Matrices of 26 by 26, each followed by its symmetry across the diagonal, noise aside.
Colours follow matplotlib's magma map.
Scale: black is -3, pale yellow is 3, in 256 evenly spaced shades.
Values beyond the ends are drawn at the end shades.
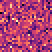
neither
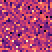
antisymmetric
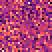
antisymmetric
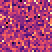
neither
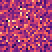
symmetric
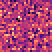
antisymmetric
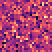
antisymmetric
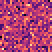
neither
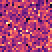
neither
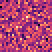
symmetric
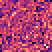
symmetric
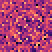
symmetric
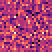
antisymmetric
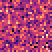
antisymmetric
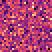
neither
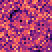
symmetric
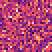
symmetric
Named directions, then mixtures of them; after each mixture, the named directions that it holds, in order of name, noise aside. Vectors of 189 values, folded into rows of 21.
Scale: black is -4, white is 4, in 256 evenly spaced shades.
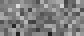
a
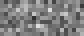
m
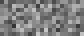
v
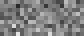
a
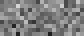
a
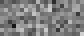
m, v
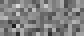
a, v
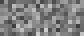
v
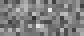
m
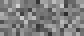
a, m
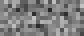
m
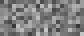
v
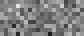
a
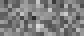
a, m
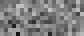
a, m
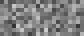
v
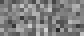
m, v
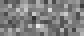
m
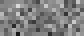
a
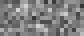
m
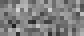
a, m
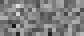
a, v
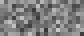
v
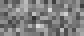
m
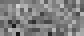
a, m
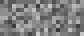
v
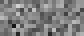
a, v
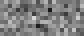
m
